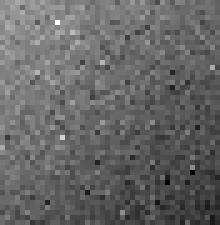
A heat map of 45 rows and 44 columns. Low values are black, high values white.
The field climbs toward the top left. There are no regular stripes. The top left is the ninth with the highest average. The ninth with the lowest average is the bottom right. The texture is fine-grained noise.
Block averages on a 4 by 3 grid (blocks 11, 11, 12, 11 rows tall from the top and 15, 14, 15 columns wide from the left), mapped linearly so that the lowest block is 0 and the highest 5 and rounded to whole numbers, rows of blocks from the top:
5 4 3 | 4 3 2 | 3 2 1 | 2 1 0
